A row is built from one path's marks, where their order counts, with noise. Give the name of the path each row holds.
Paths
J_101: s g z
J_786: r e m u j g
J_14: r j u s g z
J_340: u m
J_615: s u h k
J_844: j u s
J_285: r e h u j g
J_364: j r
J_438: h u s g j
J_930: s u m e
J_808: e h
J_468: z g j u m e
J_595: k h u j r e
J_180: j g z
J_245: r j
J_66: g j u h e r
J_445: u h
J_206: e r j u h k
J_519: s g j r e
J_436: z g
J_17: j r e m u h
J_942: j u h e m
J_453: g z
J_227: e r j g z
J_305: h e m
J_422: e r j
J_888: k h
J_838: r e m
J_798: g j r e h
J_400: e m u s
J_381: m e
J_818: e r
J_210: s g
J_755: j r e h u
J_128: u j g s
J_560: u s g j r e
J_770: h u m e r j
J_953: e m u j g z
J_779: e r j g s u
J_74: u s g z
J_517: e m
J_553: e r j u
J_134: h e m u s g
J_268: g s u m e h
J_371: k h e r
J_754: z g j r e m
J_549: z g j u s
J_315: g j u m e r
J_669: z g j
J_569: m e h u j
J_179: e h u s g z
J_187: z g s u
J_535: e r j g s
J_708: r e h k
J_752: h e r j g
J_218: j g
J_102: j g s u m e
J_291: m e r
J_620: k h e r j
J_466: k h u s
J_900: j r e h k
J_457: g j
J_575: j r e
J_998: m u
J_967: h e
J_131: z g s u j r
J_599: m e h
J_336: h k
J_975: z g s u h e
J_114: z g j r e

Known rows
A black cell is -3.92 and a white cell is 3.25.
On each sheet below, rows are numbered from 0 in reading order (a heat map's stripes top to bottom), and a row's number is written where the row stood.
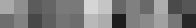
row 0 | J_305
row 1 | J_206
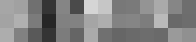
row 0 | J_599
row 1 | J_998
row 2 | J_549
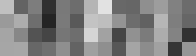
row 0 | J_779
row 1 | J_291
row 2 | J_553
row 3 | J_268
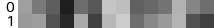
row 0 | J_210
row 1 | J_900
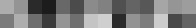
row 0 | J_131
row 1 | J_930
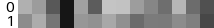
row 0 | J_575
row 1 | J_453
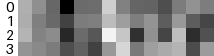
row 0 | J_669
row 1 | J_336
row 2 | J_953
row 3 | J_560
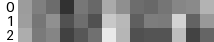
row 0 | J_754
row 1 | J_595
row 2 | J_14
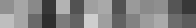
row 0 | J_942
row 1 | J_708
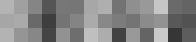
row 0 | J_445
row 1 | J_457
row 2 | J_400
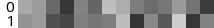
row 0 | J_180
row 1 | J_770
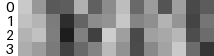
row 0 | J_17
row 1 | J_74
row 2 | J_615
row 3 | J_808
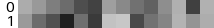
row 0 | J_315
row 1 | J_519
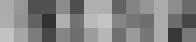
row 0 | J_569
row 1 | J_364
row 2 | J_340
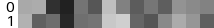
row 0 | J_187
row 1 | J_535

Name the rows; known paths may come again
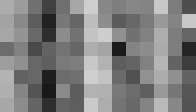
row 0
J_888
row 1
J_114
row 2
J_381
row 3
J_206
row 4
J_838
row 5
J_535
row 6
J_218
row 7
J_101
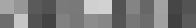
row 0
J_305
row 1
J_798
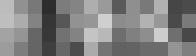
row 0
J_517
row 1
J_74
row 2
J_818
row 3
J_468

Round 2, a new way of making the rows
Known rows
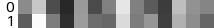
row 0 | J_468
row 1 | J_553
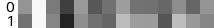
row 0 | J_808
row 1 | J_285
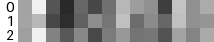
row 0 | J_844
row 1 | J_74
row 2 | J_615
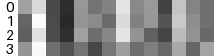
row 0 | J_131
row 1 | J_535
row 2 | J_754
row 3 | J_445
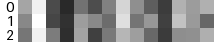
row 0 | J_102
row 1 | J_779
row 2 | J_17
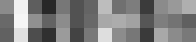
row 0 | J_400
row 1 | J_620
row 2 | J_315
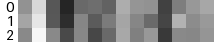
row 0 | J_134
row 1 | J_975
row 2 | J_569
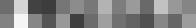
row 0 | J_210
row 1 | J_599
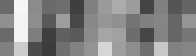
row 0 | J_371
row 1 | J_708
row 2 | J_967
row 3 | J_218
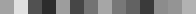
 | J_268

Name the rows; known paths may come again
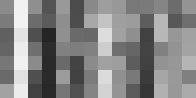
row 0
J_708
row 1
J_364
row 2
J_786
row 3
J_517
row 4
J_942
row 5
J_315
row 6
J_102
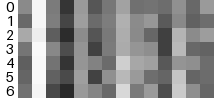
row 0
J_808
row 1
J_818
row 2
J_975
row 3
J_66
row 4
J_752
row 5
J_798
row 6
J_535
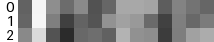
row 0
J_620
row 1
J_967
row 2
J_134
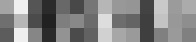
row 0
J_844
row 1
J_953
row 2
J_770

